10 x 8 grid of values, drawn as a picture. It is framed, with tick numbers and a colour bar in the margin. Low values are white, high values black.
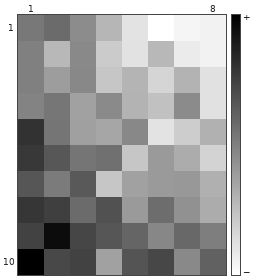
Ninth with the lowest average: top right. Stripes: none. Slope: up to the bottom left. Ninth with the highest average: bottom left. Mirror symmetry: none.
